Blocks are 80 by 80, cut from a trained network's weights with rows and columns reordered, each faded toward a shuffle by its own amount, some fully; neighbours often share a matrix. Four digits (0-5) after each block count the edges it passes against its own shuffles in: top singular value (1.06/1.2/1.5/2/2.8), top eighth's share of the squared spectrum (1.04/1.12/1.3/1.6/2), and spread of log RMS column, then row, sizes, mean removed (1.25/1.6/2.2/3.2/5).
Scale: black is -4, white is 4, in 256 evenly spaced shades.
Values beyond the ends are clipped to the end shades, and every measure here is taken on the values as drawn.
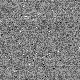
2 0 0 0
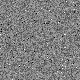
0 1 0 0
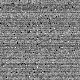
4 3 1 1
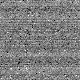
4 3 1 1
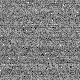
3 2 0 0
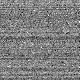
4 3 1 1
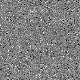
2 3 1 1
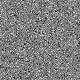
1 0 0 0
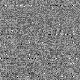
3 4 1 2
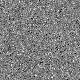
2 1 0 0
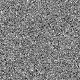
2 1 0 0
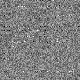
3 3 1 2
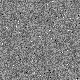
0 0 0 0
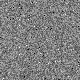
0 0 0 0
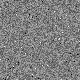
0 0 0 0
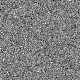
0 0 0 0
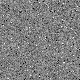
1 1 0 0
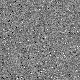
0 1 0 0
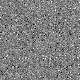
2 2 0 1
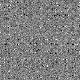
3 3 1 2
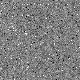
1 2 0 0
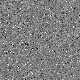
1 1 0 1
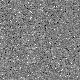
1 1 0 0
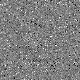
2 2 1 1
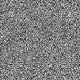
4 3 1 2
